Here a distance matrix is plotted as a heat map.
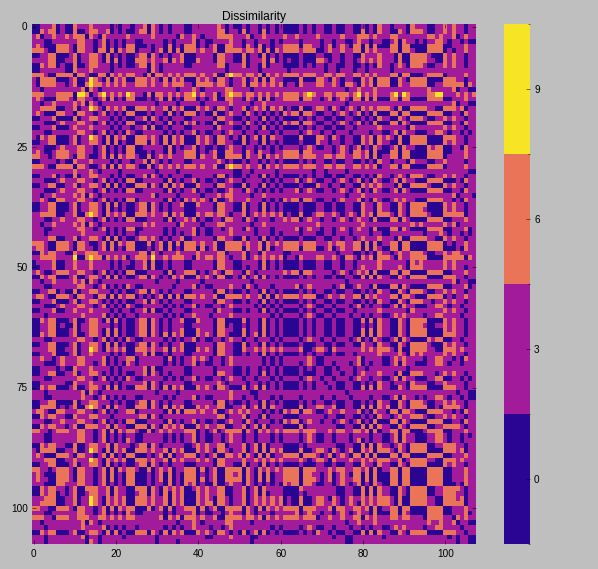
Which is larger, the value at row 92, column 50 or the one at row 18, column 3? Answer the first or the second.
the first
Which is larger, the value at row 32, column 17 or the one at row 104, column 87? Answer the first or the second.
the first
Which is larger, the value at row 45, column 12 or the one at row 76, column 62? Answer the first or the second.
the first
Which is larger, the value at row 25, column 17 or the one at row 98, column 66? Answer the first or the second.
the first
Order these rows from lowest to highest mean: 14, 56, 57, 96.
57, 96, 56, 14
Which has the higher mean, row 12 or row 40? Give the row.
12
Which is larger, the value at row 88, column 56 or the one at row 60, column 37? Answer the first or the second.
the first
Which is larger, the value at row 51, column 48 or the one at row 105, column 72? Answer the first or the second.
the first
